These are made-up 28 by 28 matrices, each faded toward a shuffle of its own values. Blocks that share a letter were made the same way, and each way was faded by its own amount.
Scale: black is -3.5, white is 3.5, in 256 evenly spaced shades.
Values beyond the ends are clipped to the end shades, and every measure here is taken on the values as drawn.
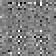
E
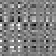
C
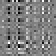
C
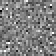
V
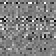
E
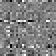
E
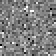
V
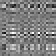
C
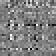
E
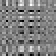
C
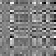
C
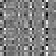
C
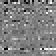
E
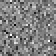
V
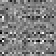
E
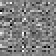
E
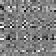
E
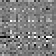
E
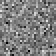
V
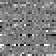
E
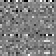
E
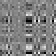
C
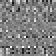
E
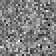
V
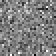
V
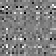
E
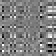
C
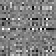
E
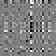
C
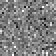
V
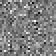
V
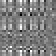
C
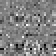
E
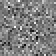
V
